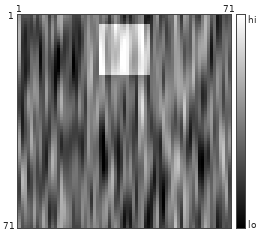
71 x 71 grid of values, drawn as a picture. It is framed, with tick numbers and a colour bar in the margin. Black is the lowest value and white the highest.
Neither half mirrors the other. Streaks run downward. The top left is the ninth with the lowest average. In the top middle lies a patch that is higher than the rest. The top middle is the ninth with the highest average.
